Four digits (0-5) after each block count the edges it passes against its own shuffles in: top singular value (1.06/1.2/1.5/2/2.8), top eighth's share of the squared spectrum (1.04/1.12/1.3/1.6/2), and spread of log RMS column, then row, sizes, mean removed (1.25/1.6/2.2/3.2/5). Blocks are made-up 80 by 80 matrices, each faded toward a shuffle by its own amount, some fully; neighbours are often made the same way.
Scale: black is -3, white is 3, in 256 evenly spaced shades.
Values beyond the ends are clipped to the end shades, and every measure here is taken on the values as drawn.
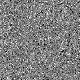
3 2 0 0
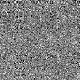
4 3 1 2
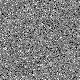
0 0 0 0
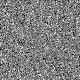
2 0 0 0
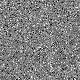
0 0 0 0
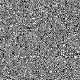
3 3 1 1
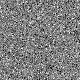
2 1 0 0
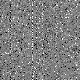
4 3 2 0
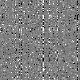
4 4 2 1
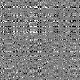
5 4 3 3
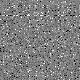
3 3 1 1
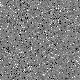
2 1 0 0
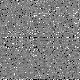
4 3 1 2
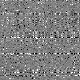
4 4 2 3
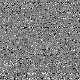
1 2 0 2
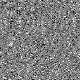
3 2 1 0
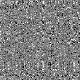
4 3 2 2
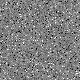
0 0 0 0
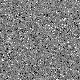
1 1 0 0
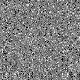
3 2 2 1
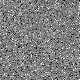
1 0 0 0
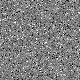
2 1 0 0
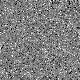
0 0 0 0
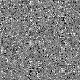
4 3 1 1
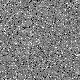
2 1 0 0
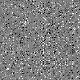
4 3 2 1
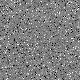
0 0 0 0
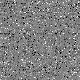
3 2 0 1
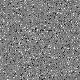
3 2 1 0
